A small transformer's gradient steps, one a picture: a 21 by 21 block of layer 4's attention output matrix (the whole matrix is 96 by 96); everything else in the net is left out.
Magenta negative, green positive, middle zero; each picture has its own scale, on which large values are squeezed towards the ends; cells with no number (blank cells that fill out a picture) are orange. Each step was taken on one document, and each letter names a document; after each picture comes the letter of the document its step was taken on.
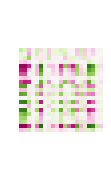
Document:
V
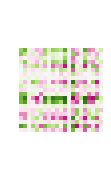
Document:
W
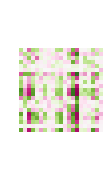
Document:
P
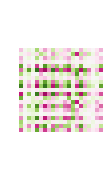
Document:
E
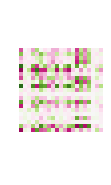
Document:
E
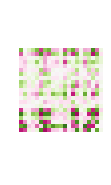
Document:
W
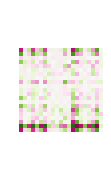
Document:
W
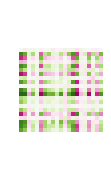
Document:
W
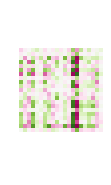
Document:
P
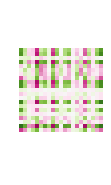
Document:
E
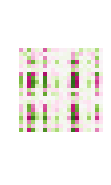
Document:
P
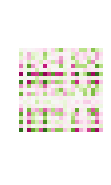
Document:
P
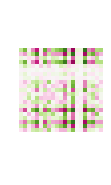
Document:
W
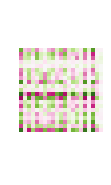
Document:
P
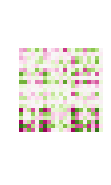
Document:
W
